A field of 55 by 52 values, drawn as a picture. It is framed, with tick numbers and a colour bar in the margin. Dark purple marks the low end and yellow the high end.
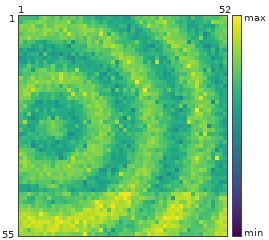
Histogram: bell-shaped. Average level on the scale: 70%. Rings: centred on the middle left. Seam: horizontal, 80% of the way down, the bottom part higher.
